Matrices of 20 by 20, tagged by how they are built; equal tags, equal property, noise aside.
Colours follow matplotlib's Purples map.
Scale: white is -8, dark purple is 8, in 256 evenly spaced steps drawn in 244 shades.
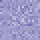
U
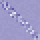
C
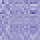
U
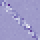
C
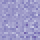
U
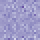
U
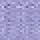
U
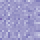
U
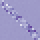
C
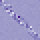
C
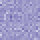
U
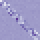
C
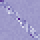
C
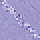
C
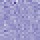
U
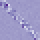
C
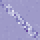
C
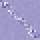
C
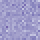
U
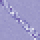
C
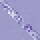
C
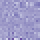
U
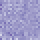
U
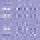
U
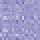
U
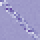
C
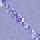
C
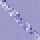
C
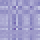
U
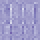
U
